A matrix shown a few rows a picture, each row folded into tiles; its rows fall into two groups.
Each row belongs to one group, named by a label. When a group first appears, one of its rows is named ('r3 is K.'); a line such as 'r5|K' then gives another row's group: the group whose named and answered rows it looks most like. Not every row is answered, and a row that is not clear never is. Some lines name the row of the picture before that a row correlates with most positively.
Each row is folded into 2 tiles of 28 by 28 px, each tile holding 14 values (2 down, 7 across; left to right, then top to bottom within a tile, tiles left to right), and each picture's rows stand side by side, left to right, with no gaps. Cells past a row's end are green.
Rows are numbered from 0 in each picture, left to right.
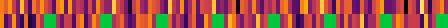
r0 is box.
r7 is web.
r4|web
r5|box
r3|box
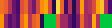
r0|box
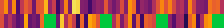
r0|box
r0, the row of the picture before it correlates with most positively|1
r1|web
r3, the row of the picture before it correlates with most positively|1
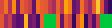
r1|box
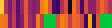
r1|web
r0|box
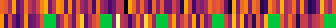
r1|box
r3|web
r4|web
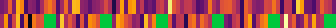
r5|web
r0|web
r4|box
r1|web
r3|box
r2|web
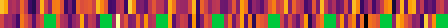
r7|web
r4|web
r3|box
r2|web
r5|box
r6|web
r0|box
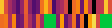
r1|web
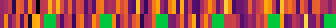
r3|box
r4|box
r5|box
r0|web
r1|box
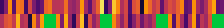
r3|box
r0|web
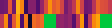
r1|box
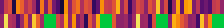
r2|box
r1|web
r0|web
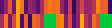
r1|box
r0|web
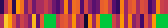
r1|web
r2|web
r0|web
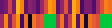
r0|web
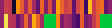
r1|box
